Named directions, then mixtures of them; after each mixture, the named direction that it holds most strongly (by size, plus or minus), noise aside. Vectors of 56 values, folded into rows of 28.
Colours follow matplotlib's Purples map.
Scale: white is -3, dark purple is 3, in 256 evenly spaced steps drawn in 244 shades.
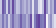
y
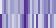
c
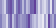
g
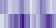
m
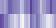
m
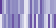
c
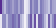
c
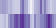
m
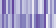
y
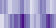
m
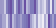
g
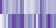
m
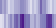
m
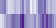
m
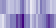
m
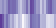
m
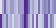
c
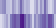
m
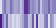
c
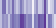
y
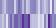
g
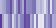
g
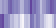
m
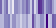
y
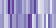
g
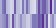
g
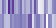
y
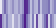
c
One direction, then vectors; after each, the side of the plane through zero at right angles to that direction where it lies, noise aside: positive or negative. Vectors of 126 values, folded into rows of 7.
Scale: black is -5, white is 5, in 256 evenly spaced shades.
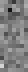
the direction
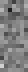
positive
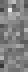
negative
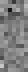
positive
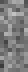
negative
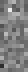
negative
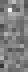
negative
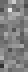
negative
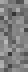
positive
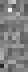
negative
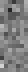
positive
